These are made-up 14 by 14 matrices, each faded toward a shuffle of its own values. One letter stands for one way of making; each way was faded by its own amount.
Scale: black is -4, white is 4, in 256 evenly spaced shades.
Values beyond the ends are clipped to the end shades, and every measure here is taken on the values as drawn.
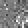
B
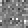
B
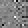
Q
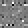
Q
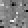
Q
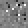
Q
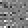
Q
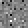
B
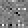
Q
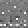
Q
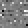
Q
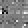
Q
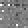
Q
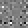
Q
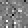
B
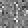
B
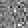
B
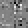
Q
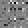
Q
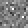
B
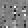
B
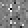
B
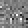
Q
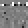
Q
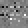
Q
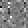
B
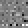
Q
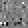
Q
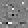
Q
